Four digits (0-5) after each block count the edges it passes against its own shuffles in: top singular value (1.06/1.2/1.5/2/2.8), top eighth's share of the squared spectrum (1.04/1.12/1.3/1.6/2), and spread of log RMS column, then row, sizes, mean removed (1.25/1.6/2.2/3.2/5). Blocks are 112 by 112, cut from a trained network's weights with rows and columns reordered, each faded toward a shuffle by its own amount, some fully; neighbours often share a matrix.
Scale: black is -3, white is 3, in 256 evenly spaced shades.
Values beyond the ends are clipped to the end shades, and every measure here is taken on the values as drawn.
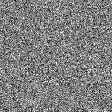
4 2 0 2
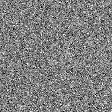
3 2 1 0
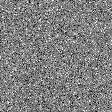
1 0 0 0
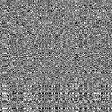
5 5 2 4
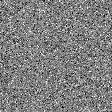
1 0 0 0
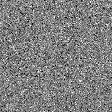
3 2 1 1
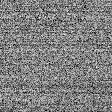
3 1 0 0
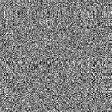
4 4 3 2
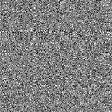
4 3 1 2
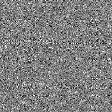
4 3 2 2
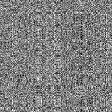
4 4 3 1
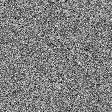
0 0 0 0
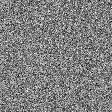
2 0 0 0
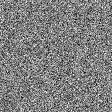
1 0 0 0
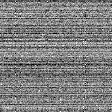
5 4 2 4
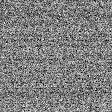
2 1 0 0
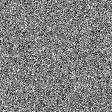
0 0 0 0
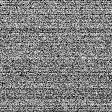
4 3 0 2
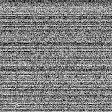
5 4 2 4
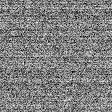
3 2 0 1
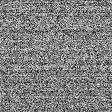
3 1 0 0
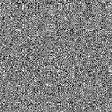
4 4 2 3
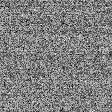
2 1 0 0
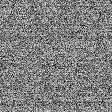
2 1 0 0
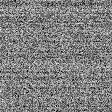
3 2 0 0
